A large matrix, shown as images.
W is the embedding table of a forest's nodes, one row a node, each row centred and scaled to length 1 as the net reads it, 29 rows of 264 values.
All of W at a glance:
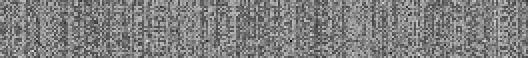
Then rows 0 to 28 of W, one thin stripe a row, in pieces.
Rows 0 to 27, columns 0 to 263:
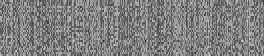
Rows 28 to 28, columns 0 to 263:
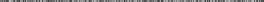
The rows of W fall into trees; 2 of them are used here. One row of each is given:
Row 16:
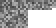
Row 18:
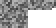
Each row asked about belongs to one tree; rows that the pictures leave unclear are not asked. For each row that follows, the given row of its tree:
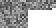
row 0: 16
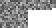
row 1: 16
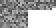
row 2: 16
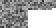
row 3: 18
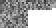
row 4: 16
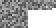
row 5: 18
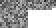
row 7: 16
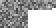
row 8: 18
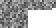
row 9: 18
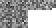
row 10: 18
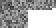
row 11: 16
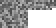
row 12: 16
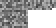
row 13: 18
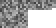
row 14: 16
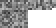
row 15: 18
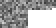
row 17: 16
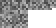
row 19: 16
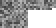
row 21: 16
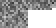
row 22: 16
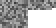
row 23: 18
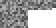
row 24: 18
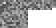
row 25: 16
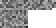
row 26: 18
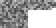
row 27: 18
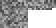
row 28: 16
